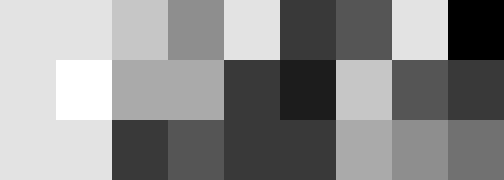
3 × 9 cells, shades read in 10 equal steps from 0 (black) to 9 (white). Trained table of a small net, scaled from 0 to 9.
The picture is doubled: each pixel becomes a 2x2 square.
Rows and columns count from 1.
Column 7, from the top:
3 7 6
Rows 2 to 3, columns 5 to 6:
2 1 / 2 2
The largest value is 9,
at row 2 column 2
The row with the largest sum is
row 1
